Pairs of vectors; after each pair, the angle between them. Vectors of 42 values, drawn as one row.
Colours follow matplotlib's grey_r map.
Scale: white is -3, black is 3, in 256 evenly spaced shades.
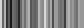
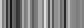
nearly parallel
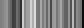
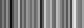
orthogonal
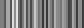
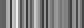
nearly parallel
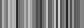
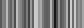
partly opposed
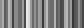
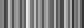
nearly parallel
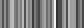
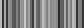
partly aligned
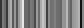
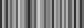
partly aligned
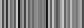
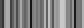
orthogonal
